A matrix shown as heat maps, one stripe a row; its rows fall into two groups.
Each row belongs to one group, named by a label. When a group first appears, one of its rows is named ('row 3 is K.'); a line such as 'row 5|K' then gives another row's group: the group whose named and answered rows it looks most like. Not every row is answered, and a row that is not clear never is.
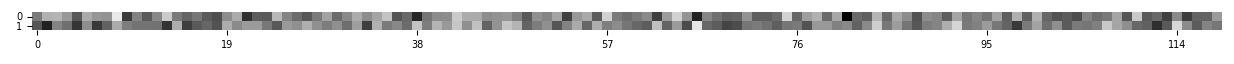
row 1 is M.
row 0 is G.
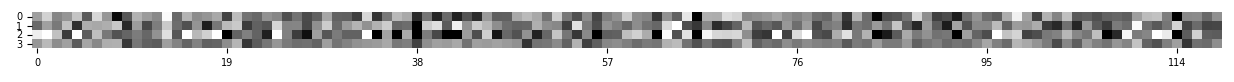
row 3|G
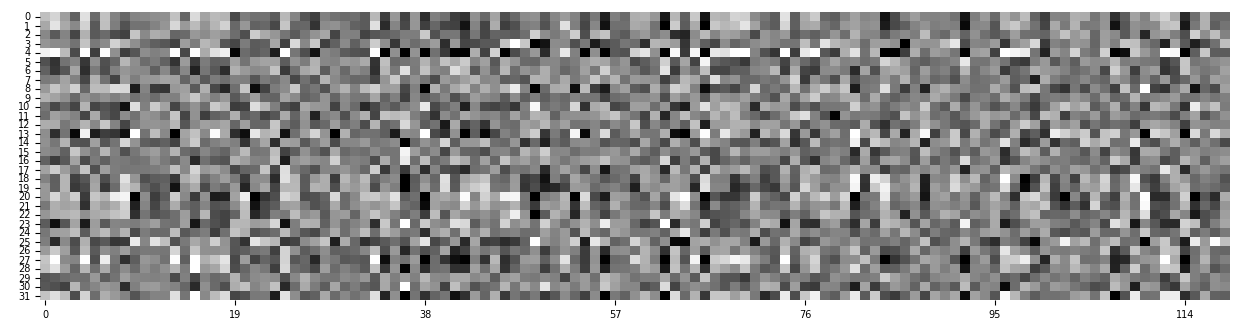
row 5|M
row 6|M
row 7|G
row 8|G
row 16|M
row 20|G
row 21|G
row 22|G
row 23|M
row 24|G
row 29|M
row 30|M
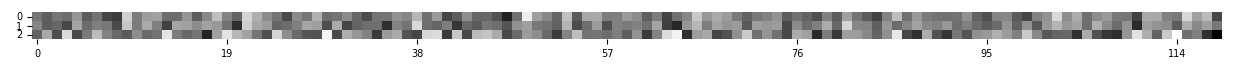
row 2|G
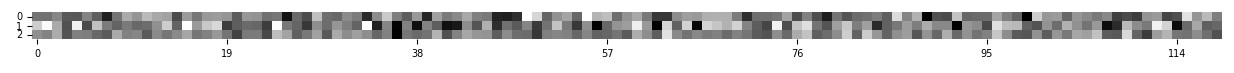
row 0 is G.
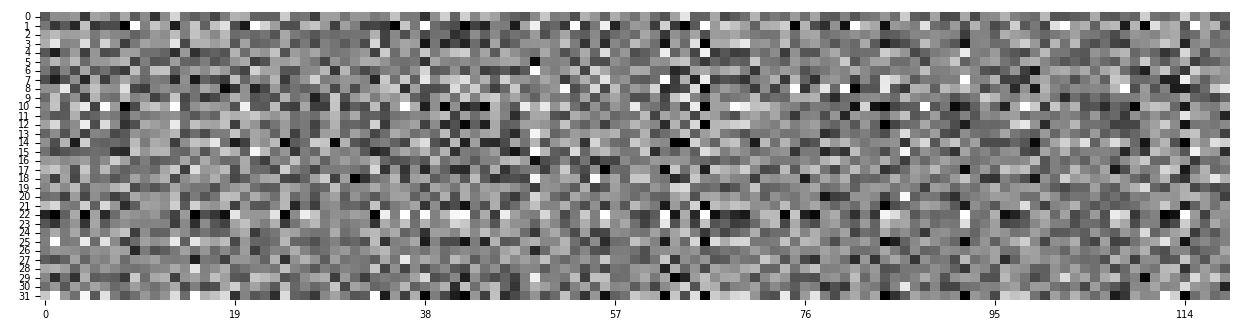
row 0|G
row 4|M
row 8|G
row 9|G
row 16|G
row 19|G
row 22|M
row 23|M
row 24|G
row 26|G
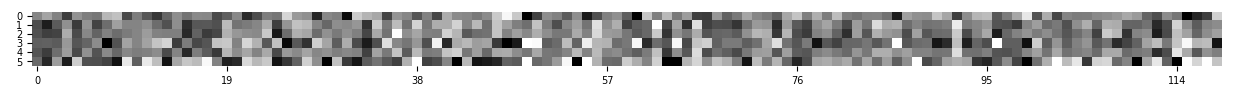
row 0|G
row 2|M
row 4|M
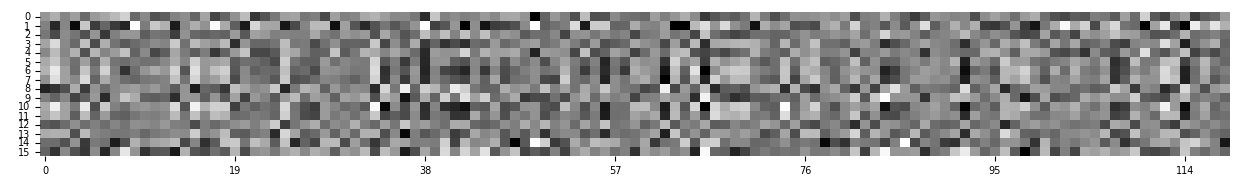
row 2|M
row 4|G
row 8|M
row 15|M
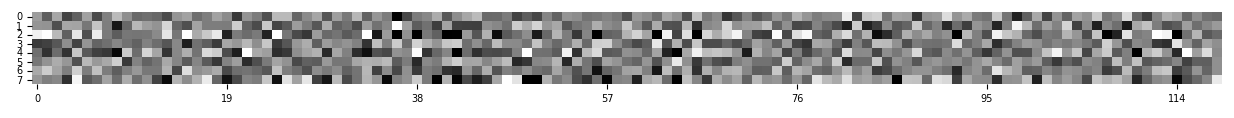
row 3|M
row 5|G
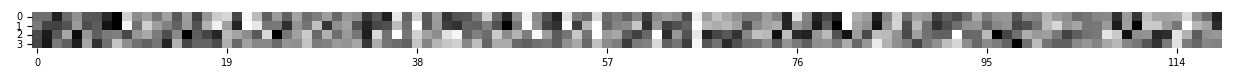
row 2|M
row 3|M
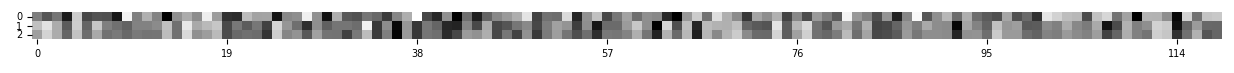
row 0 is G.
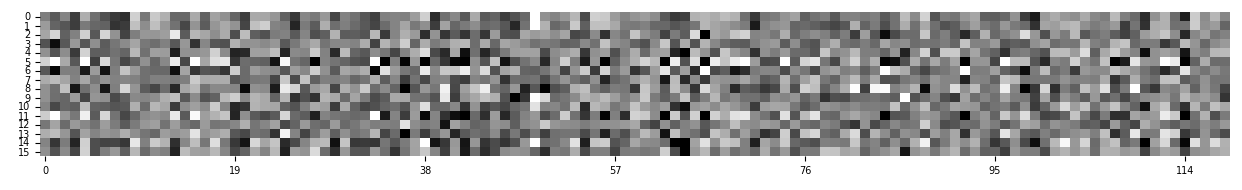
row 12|M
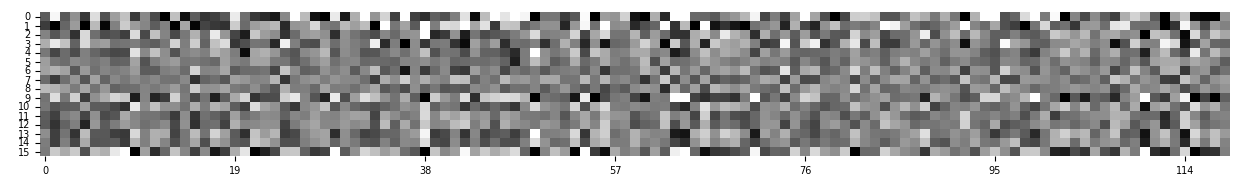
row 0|G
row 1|M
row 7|M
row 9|G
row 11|M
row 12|M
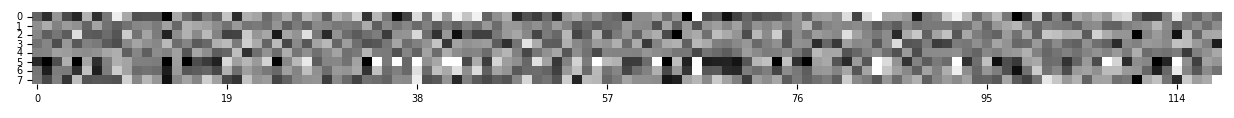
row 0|M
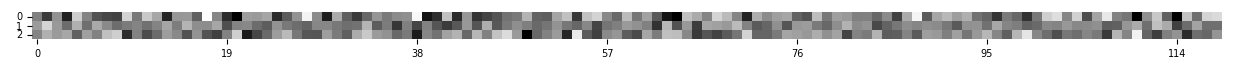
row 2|G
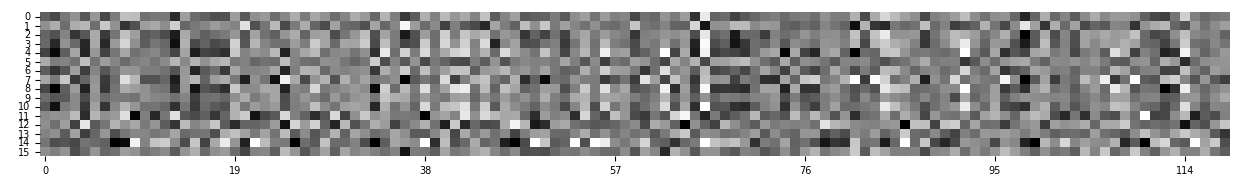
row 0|M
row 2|M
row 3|M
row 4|M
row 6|M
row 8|M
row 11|G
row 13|G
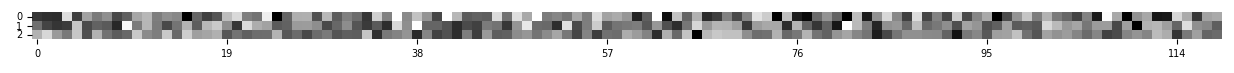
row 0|M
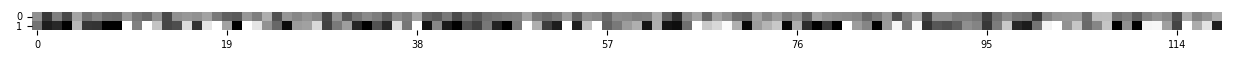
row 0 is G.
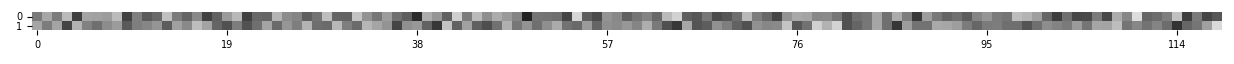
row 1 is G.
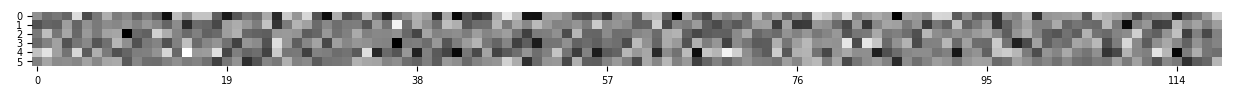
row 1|M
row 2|G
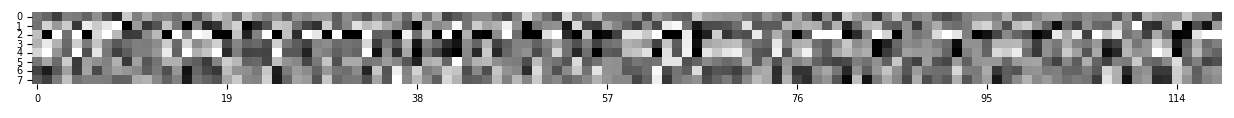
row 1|G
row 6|M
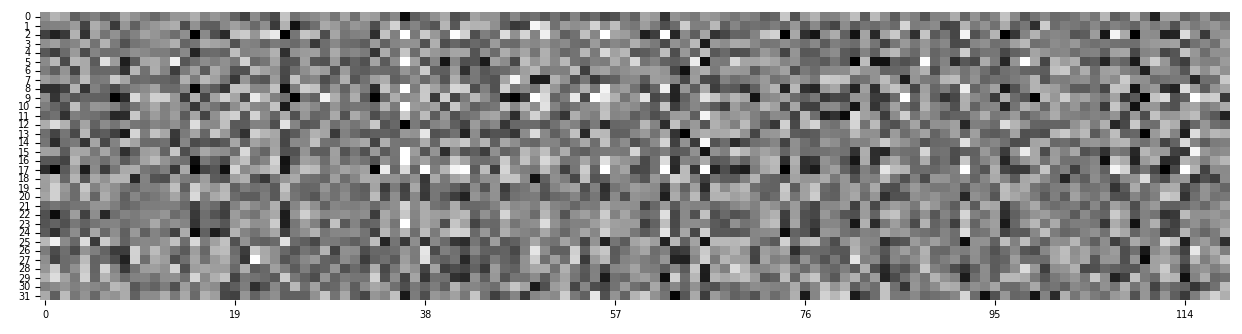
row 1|G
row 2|M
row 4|M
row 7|G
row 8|M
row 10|M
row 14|M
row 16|M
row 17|M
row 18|G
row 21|M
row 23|M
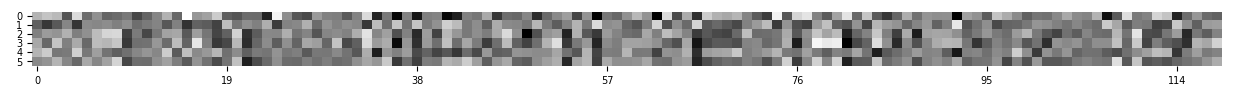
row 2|G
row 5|G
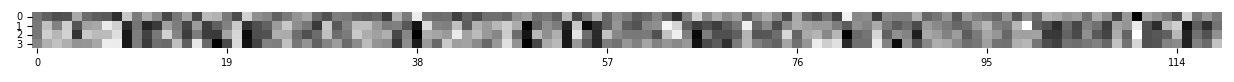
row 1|G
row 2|G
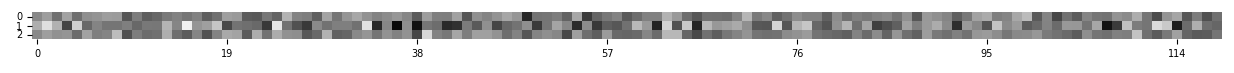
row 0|G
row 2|G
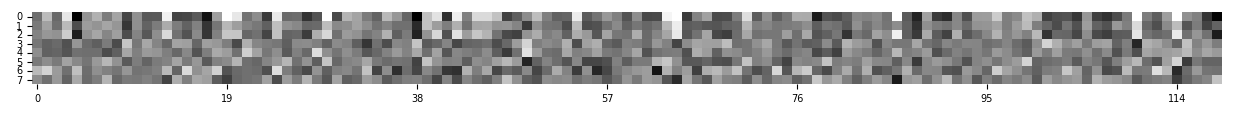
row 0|G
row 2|G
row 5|G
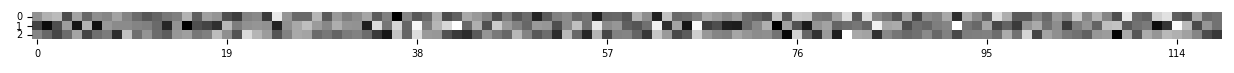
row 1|M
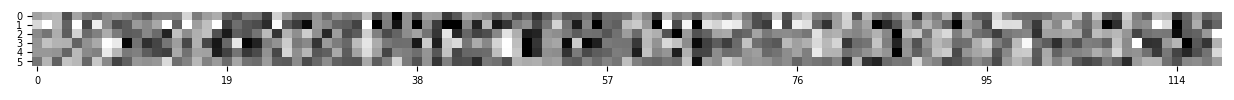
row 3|G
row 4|G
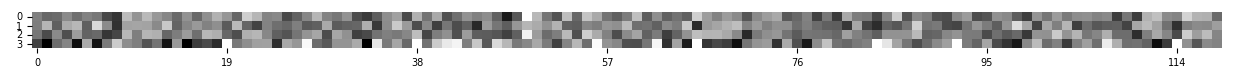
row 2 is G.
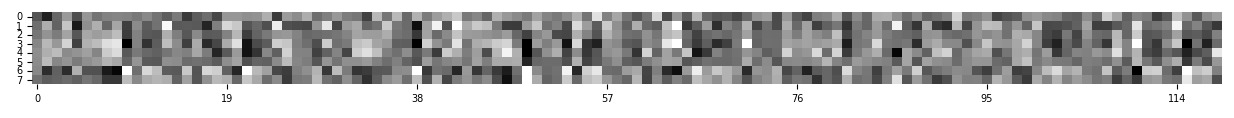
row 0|M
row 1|G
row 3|G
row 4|G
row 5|G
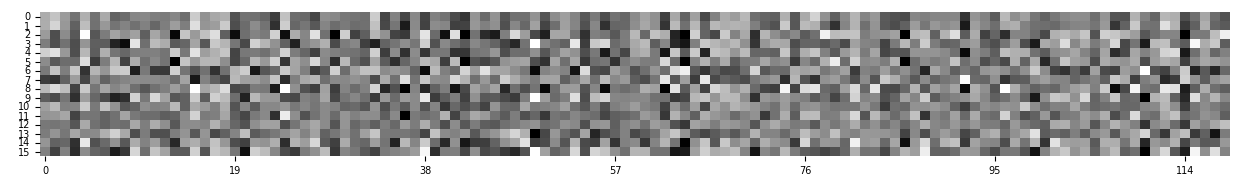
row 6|G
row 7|M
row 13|G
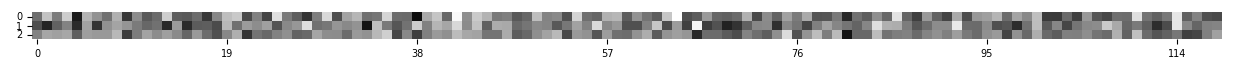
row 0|G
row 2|G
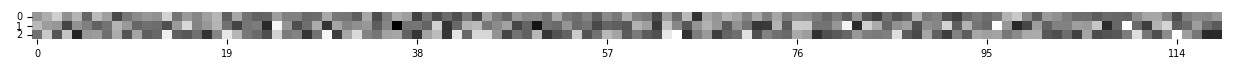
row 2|G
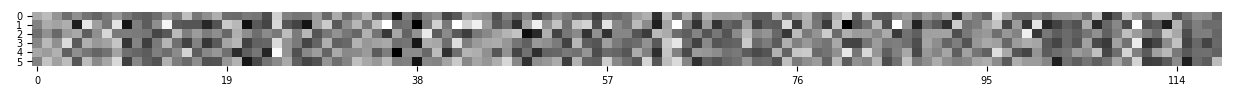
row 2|G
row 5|G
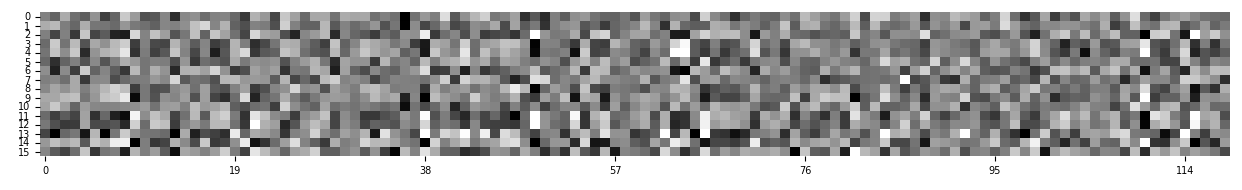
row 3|G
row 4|G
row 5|M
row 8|G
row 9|G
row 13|M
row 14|G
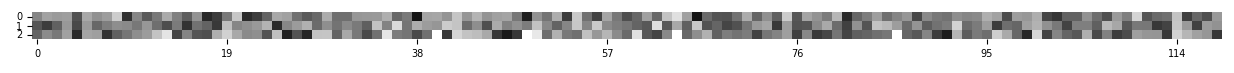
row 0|G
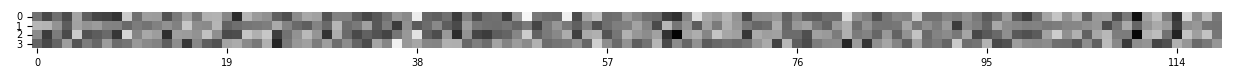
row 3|M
